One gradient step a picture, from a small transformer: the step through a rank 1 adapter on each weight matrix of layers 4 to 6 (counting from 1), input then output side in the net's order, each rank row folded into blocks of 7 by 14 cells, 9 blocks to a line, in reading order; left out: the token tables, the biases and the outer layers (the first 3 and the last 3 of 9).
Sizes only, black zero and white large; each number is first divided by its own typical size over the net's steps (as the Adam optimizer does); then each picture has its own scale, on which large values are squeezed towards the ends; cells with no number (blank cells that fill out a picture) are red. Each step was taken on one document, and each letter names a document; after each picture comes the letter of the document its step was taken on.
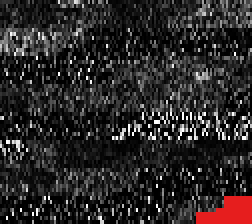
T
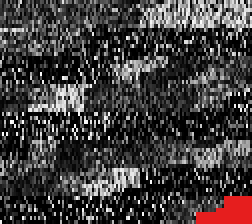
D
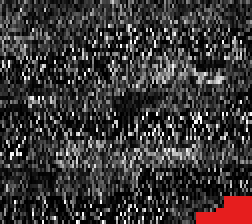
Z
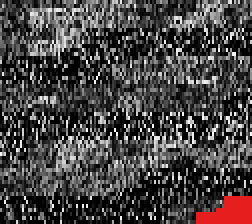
D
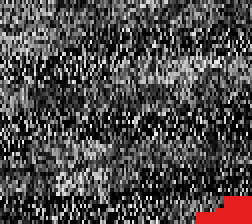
Z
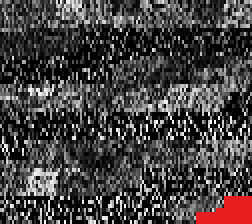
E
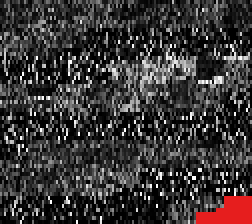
T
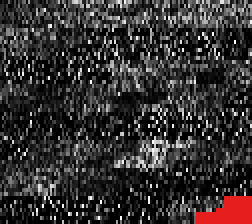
T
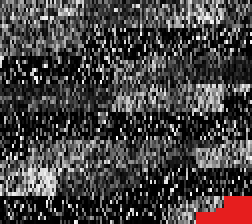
D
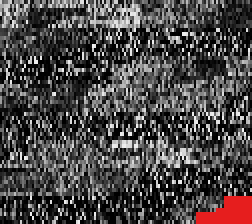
Z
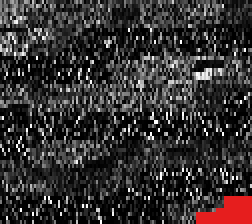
T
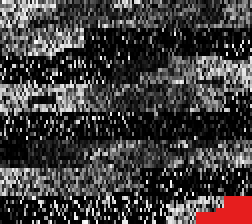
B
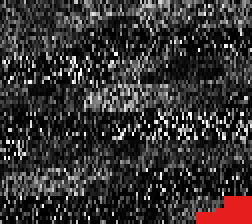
T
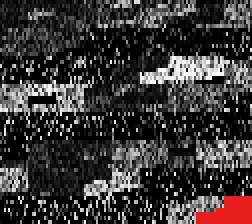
B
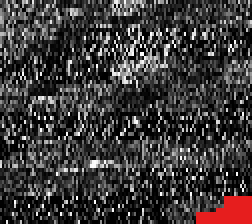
Z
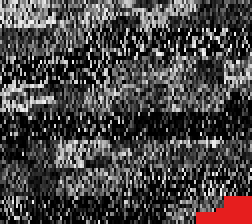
E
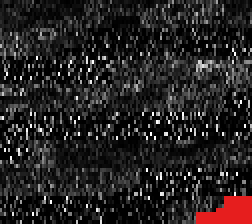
T
